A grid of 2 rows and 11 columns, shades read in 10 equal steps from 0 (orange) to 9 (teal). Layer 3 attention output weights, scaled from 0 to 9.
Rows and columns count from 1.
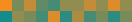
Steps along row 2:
down up up down up down up down up down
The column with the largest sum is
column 4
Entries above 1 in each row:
9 10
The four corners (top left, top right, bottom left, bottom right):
0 4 9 5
